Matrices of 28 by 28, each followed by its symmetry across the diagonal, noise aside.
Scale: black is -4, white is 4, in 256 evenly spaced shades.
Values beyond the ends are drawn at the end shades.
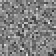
symmetric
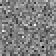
neither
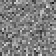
neither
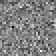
neither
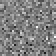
neither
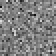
antisymmetric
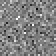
symmetric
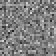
antisymmetric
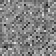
symmetric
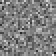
antisymmetric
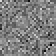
symmetric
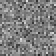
neither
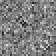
symmetric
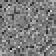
symmetric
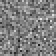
antisymmetric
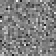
antisymmetric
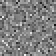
antisymmetric
